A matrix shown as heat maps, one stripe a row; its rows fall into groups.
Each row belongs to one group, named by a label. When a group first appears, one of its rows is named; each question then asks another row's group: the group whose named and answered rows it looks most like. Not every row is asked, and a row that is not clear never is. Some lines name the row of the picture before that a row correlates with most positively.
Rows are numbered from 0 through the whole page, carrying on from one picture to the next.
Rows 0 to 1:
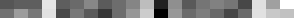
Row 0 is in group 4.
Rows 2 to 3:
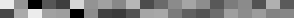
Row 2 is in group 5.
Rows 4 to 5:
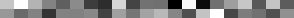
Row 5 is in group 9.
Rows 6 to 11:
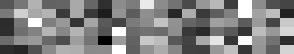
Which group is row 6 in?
9
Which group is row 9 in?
4
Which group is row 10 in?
9
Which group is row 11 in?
4
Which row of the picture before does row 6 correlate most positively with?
5
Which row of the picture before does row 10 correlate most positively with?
5
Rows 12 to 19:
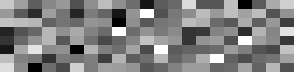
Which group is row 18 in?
9
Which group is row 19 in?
5
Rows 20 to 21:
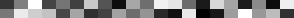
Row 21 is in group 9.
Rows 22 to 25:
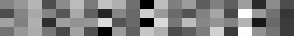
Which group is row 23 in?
9
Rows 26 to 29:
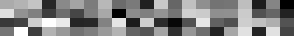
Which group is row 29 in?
5
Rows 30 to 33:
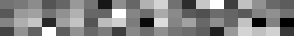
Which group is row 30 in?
9
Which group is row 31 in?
4
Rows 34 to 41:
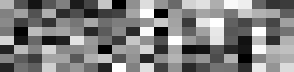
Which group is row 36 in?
9
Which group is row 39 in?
4
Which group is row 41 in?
4
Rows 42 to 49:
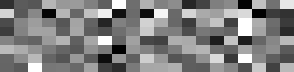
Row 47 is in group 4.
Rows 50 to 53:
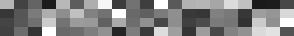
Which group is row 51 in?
4
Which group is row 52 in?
4
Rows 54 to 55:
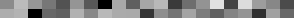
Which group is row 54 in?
9
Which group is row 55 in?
5
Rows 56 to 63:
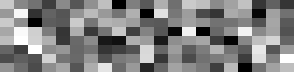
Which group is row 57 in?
5
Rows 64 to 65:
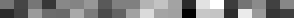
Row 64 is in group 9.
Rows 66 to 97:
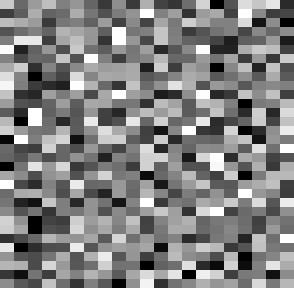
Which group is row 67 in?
9
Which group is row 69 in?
4
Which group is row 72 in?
4
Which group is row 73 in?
5
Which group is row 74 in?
5
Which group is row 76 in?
5
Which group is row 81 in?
5
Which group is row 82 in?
4
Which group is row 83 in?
9
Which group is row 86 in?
5
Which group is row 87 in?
9
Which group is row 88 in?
4
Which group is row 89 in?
9
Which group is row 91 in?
5
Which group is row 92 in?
4
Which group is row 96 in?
9
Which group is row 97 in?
4
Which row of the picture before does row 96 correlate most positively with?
64
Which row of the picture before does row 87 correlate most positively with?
65
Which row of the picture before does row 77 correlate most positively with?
64
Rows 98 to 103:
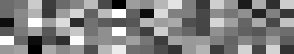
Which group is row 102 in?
5
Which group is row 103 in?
5
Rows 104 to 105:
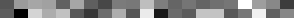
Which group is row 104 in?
9
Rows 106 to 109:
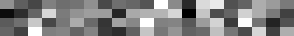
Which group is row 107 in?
9
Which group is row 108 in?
9
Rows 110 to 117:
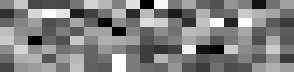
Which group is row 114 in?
5
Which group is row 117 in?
4
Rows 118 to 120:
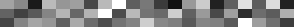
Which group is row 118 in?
5
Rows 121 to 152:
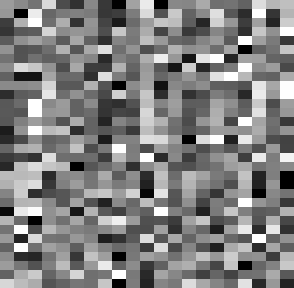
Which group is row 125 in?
9
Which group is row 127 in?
9
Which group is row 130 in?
4
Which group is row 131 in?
4
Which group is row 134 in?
9
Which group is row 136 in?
9
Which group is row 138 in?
4
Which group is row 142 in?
5
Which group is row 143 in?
9
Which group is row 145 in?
5
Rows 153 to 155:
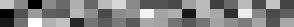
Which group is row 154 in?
9
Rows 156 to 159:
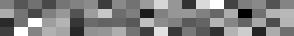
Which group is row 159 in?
5
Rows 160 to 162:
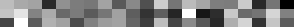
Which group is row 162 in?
5
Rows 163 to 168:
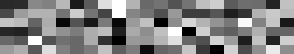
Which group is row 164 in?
4
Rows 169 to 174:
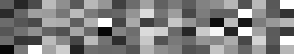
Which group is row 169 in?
4
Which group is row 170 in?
9
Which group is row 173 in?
4
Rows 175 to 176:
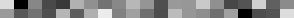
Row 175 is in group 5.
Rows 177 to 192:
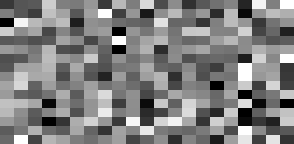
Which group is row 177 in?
4
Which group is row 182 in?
4
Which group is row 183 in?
4
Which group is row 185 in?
9
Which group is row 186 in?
5
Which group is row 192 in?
5
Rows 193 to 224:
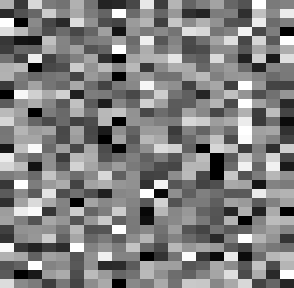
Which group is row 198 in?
4
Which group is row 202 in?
9
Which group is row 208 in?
9
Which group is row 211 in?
5
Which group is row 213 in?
5
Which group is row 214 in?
4
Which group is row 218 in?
4
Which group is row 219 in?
9
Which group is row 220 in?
5
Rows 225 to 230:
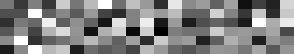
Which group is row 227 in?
4
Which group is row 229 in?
5
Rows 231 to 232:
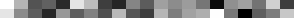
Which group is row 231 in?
5
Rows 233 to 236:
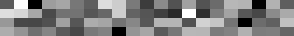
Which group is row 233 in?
5
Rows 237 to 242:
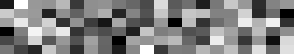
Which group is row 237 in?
5
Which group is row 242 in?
4
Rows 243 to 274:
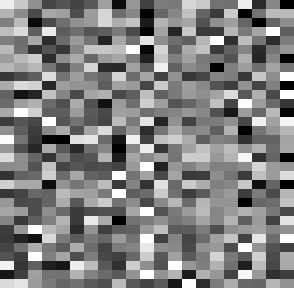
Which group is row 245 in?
5
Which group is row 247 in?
9
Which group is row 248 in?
5
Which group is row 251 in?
4
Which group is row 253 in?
4
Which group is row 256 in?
4
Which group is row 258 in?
5
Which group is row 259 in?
4
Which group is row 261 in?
4
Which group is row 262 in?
4
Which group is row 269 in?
4
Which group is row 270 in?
9
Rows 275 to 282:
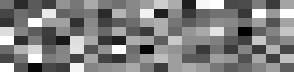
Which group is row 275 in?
9
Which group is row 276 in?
4
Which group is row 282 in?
5
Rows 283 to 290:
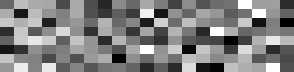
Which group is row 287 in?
4
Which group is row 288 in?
9
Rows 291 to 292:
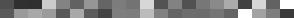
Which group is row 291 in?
4
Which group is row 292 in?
9
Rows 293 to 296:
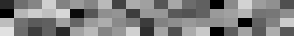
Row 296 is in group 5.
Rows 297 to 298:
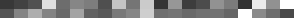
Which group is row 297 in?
4
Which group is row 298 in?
9
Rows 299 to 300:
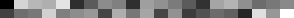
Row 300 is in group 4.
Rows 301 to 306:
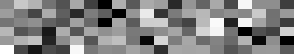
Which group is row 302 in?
4
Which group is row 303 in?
9
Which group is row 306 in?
5
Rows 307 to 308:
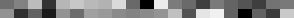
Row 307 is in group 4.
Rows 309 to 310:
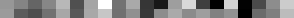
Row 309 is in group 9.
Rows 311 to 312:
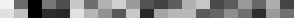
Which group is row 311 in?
5
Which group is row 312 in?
5
